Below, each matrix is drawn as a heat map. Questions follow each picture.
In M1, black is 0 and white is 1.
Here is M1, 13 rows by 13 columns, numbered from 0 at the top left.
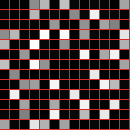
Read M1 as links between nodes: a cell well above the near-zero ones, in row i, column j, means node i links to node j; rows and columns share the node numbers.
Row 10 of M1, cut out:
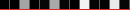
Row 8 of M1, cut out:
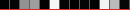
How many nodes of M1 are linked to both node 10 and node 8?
3
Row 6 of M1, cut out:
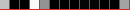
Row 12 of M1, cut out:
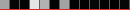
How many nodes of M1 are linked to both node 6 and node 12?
3
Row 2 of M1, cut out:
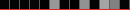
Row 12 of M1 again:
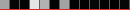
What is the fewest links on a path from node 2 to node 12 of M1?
3
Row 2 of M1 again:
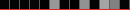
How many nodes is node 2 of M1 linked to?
4
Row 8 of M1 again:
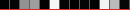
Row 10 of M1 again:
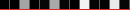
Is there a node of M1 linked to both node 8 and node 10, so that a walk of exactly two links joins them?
yes
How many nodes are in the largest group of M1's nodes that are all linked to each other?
5
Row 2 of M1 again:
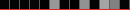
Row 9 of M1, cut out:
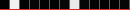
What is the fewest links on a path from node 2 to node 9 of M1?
4
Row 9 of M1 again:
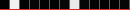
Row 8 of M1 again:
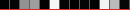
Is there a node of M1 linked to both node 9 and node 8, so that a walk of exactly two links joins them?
no
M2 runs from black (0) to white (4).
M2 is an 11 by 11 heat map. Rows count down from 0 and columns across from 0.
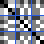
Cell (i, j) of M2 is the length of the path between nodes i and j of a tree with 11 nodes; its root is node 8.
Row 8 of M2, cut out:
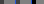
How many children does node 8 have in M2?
2
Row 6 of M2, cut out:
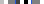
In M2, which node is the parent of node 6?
4
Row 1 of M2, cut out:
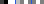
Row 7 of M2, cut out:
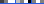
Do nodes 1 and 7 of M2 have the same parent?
yes
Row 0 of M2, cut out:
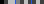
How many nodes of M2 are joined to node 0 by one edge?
5
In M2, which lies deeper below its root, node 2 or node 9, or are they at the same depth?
the same depth
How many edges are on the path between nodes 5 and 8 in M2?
2
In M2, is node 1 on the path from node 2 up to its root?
no
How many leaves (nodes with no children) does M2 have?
8
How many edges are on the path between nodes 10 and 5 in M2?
2
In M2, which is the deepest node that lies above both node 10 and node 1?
0
